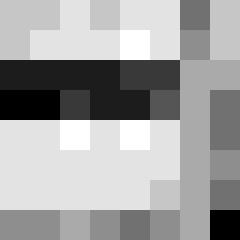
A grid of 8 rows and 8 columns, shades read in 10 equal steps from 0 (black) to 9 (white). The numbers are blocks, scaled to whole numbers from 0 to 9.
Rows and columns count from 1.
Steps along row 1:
same up down up same down up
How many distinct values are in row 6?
3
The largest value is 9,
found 3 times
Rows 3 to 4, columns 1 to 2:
1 1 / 0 0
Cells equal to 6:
8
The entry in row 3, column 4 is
1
